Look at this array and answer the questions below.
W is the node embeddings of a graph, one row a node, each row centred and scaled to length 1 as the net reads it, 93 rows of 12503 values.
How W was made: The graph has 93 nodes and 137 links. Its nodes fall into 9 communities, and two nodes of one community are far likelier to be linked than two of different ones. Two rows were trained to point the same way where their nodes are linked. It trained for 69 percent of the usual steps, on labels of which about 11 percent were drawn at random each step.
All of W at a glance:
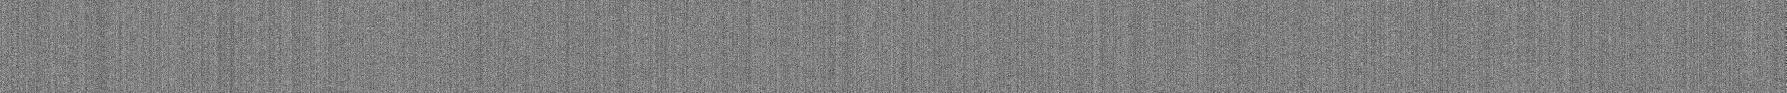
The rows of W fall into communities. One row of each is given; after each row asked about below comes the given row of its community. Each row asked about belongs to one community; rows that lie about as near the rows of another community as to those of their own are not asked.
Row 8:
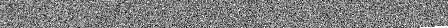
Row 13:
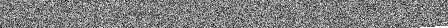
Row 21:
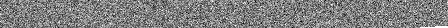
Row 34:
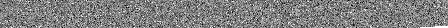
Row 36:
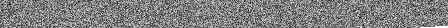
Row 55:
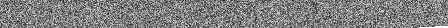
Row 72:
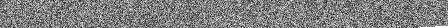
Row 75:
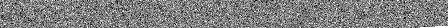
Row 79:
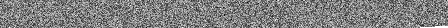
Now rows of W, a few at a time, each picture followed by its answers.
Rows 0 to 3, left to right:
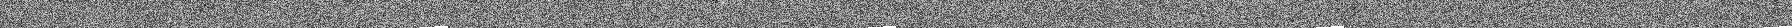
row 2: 75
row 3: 36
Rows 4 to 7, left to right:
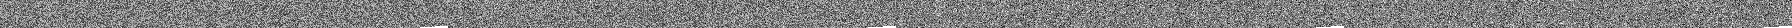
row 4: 79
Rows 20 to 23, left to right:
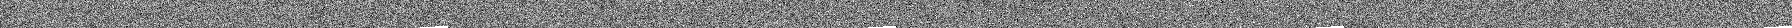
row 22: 8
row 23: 79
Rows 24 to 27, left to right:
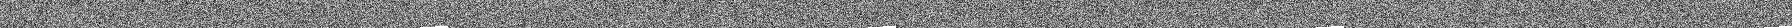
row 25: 55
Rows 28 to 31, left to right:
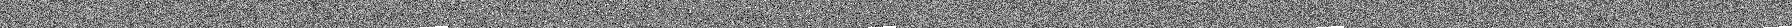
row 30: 36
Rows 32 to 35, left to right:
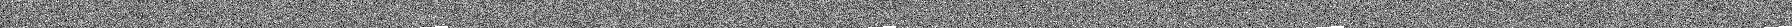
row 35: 34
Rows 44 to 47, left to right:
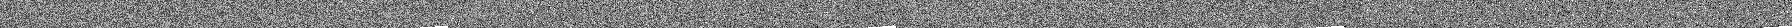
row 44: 13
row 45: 21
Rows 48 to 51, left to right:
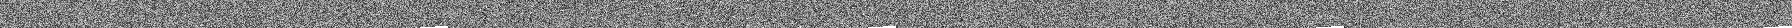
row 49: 79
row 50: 13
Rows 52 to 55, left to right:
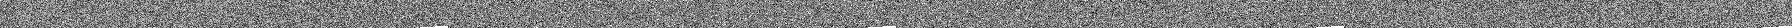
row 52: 36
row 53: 34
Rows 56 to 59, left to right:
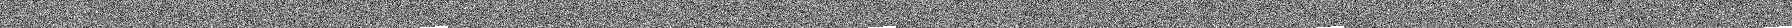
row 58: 13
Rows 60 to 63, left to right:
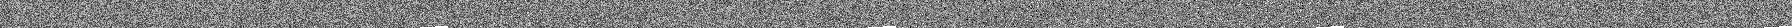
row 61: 72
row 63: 75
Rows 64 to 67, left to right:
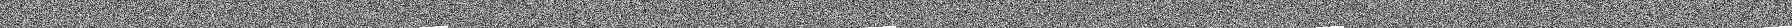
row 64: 36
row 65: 21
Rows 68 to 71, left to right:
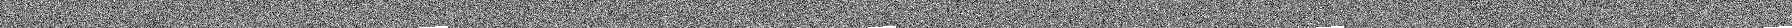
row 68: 72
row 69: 79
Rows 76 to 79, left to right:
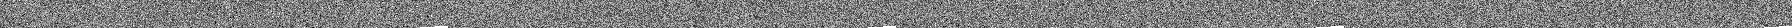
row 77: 8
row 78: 79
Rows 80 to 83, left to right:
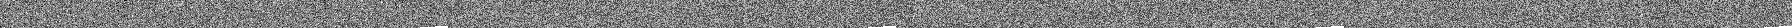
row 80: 75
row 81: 36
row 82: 21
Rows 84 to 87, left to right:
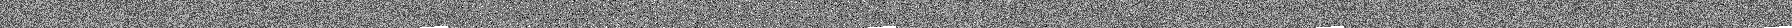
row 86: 8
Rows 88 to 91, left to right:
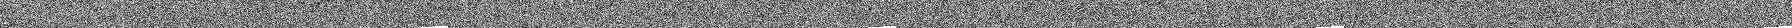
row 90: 75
